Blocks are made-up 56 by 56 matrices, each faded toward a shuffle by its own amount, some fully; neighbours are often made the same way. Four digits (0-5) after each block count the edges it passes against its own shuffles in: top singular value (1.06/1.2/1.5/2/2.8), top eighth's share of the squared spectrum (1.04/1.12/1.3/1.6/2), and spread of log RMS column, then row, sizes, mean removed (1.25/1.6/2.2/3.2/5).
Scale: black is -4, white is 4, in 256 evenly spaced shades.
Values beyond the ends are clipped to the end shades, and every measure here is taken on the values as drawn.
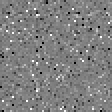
1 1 0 0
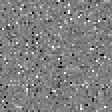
2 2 0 0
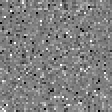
2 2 0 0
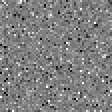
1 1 0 0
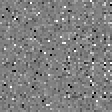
3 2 1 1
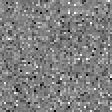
3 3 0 1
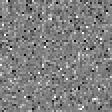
2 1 0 0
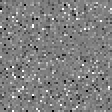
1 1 0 0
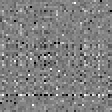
4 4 2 2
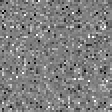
3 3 1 1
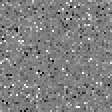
2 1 0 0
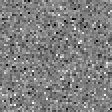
0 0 0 0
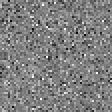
3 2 0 0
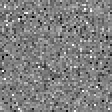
2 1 0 0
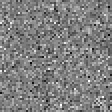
2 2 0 1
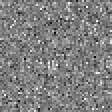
2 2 0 0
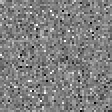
1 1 0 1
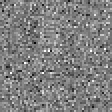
2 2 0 0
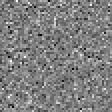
3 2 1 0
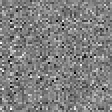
4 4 2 2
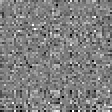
4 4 2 3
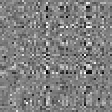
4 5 3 3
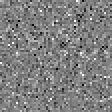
2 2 0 0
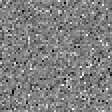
1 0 0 0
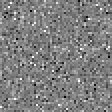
0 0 0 0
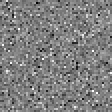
0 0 0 0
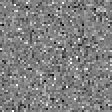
1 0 0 0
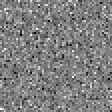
0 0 0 0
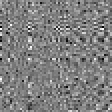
4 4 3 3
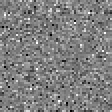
3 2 0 0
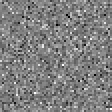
2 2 0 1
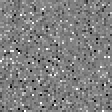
0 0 0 0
